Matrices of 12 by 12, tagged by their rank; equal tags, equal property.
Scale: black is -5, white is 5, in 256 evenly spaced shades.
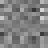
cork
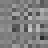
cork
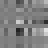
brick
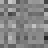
cork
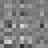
cork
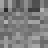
cork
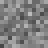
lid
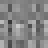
cork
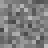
lid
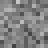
lid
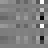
brick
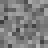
lid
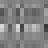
brick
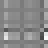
brick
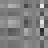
brick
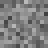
lid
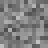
lid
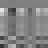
brick
